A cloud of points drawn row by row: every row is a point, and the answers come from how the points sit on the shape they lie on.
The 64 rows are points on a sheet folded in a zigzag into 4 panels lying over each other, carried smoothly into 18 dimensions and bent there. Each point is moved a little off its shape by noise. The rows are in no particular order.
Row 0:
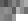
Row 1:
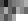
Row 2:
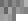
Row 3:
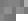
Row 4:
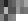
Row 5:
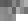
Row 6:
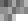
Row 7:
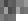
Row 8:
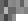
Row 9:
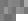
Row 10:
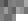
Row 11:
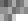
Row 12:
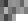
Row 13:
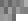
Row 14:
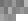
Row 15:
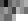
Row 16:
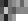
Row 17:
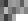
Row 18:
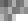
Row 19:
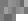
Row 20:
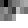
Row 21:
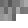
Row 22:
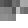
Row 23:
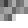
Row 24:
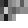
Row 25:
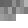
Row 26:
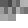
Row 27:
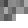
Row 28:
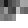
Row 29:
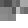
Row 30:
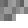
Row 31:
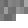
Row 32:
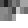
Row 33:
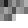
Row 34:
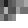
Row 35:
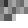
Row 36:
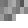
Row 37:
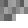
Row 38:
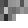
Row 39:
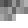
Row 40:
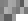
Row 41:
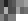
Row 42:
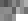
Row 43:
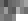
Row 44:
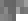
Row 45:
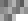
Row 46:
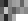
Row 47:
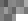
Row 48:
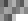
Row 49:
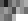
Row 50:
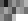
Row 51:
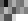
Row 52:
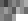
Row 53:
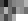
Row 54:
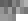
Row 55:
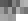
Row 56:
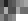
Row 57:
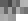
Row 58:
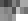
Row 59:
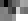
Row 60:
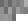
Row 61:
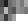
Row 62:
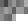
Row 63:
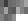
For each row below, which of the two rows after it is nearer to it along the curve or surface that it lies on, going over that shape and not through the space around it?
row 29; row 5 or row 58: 5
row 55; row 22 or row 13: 22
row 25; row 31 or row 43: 43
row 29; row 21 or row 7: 21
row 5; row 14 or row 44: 14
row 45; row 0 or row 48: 48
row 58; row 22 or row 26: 26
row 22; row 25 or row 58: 25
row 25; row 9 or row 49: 49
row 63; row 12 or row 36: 12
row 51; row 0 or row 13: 0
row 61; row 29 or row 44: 44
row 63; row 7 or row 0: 7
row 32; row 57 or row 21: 57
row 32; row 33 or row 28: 33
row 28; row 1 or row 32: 1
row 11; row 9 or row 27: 27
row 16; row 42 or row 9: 9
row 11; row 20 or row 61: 20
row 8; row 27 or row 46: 46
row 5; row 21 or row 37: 21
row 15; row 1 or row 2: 1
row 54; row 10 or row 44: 10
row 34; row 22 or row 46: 46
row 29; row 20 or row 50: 20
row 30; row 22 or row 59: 22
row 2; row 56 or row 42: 42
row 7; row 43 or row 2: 43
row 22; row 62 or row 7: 62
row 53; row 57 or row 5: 5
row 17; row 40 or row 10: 10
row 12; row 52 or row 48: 48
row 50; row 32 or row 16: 32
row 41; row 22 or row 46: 46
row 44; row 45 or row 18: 45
